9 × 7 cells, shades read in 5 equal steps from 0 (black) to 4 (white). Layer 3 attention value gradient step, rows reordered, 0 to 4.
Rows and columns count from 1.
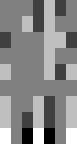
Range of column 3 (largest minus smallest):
3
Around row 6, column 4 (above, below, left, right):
2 3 2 2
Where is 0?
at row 9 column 3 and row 9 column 5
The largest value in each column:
4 2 3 4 3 3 4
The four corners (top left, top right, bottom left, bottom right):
2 2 4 4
